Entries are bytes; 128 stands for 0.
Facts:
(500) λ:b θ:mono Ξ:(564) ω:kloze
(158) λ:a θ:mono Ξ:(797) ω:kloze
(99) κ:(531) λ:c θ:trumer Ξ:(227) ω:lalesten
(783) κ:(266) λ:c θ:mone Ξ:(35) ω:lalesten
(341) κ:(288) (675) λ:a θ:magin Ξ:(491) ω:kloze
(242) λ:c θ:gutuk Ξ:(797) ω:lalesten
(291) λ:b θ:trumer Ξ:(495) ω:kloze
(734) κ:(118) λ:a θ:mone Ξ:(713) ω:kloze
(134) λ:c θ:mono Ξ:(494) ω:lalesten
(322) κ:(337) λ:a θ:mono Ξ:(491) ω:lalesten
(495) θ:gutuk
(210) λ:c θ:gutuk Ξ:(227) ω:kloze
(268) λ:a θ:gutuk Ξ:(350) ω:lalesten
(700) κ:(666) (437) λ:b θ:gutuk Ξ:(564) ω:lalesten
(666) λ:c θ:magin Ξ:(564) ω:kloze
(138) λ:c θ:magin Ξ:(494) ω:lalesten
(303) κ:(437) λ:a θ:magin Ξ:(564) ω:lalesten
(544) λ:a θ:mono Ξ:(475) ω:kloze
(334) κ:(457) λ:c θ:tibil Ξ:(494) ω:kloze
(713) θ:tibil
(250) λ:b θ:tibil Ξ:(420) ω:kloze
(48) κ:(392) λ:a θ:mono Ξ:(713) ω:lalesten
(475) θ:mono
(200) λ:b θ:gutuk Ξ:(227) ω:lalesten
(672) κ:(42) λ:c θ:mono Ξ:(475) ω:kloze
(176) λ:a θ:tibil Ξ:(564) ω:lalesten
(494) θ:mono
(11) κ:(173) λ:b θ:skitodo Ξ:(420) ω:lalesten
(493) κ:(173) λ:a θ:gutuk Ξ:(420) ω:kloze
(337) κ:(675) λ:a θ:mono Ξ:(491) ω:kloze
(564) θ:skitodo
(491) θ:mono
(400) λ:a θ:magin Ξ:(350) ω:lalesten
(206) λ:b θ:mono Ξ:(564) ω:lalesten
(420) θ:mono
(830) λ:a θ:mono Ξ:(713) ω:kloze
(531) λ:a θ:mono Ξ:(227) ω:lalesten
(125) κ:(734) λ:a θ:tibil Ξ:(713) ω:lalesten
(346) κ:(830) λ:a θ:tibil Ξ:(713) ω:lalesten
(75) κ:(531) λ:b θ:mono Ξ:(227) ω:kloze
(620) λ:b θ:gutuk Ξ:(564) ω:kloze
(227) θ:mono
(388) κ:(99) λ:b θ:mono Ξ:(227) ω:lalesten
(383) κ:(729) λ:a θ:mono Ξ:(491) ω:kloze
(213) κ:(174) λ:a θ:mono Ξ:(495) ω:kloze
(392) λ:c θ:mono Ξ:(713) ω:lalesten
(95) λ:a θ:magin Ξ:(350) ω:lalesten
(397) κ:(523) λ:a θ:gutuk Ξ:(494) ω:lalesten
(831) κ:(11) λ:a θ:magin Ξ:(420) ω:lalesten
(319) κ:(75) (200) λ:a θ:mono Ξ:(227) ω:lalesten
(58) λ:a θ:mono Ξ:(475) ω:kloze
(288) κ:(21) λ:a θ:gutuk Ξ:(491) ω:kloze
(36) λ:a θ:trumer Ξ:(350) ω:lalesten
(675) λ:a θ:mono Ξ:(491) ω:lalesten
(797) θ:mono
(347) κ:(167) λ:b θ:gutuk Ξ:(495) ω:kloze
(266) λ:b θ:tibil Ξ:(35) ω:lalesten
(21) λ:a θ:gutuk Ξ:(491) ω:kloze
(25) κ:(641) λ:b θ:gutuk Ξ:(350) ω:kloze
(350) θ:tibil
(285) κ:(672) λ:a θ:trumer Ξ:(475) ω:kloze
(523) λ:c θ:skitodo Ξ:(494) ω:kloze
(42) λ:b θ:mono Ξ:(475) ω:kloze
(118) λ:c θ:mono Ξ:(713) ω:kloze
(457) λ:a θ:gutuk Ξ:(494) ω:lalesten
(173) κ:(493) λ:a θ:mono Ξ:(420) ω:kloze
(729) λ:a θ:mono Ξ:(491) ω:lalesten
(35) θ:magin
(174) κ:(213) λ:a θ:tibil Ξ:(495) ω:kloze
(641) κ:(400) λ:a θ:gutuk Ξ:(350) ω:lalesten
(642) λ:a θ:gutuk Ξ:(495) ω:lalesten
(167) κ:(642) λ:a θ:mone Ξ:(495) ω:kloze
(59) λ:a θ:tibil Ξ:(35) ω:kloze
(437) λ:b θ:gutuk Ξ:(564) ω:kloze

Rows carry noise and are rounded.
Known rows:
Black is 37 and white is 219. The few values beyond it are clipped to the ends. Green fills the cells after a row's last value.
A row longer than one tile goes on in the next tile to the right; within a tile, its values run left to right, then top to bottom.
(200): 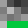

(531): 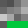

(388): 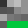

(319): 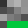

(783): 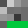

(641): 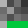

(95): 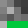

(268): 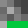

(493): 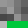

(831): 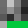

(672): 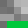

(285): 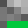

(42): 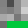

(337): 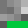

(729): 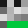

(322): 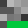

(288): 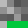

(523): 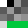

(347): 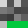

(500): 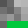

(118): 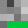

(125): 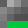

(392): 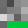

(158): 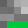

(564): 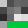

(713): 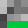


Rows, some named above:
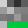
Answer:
(21)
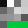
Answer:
(383)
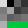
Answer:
(642)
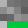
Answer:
(210)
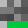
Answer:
(25)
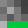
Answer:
(268)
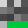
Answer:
(347)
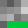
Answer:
(830)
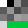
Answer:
(523)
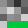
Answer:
(666)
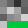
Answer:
(437)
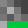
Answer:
(268)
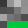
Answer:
(48)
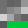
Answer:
(675)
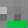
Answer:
(250)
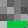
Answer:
(620)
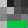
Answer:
(400)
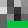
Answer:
(167)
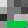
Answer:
(35)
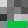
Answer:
(495)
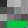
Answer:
(319)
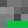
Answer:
(176)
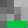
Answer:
(500)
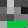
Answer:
(303)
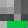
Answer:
(341)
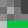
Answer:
(242)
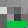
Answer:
(734)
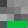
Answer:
(36)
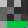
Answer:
(397)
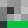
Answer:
(491)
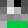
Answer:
(457)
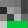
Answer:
(11)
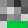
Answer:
(666)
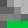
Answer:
(173)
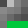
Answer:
(346)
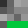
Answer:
(206)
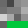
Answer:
(392)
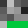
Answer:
(700)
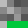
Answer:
(288)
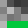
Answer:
(200)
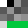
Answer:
(523)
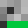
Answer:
(491)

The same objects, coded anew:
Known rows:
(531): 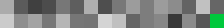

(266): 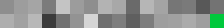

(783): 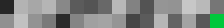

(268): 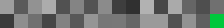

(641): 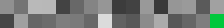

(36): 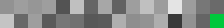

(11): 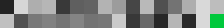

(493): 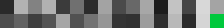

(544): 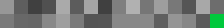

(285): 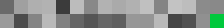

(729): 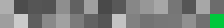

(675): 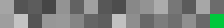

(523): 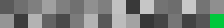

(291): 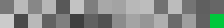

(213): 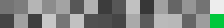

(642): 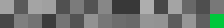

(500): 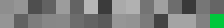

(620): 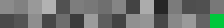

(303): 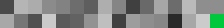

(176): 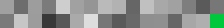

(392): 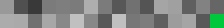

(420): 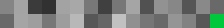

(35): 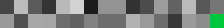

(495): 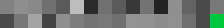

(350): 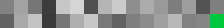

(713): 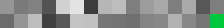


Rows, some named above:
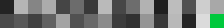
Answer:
(493)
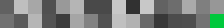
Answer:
(564)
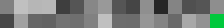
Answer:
(700)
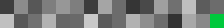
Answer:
(138)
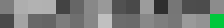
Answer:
(700)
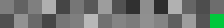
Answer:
(242)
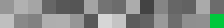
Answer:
(388)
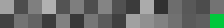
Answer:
(21)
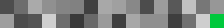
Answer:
(341)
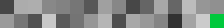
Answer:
(303)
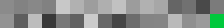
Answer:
(250)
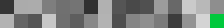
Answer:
(831)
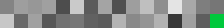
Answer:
(36)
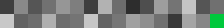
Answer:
(138)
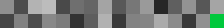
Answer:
(288)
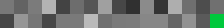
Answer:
(242)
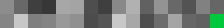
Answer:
(491)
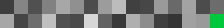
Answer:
(666)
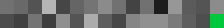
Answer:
(210)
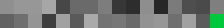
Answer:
(200)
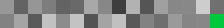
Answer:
(48)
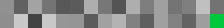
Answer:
(322)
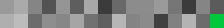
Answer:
(206)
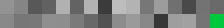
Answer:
(500)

